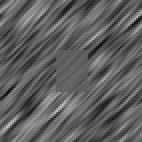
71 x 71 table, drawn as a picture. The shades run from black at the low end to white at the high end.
Seam: none. Slope: none. Mirror symmetry: none. Odd patch: calmer, in the centre. Grain: diagonal, up to the right. Calmest part: centre. Odd rows or columns: none.
